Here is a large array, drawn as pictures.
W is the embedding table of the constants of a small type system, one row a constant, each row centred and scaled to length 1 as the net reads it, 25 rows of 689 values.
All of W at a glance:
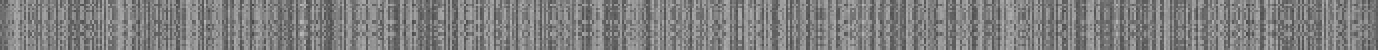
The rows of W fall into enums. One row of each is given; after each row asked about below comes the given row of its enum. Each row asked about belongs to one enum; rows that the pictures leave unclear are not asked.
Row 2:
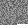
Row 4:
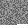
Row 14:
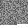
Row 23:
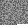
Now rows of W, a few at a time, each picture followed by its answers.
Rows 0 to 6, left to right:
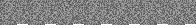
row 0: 23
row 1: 23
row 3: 23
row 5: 14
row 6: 4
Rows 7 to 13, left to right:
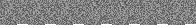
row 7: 4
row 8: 4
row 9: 4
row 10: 2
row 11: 2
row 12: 14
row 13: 23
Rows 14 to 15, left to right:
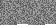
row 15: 4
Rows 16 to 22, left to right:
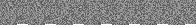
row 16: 2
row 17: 2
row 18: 4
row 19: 14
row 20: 23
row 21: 23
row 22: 4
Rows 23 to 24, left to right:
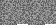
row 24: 23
